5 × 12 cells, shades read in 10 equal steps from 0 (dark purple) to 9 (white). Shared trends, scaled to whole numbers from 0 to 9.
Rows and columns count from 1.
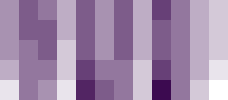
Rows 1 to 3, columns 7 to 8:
3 6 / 3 6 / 3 6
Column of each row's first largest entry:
12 12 4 12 12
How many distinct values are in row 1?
6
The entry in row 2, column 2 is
3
